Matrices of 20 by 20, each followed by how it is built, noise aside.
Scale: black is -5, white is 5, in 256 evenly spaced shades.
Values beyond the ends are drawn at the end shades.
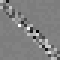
banded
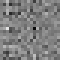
low rank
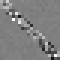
banded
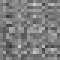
low rank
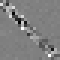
banded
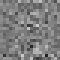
low rank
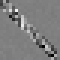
banded
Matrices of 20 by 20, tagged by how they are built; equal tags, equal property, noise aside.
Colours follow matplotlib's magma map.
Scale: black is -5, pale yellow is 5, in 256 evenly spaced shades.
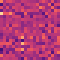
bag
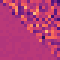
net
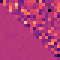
net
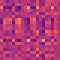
bag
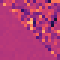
net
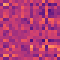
bag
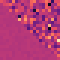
net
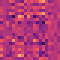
bag
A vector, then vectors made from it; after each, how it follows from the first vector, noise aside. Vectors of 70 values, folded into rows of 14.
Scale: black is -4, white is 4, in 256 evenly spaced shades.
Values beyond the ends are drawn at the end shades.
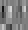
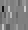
partly zeroed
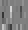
partly zeroed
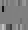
partly zeroed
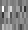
sign-scrambled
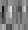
copied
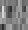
negated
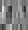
negated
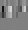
partly zeroed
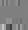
partly zeroed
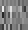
sign-scrambled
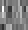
negated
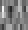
negated
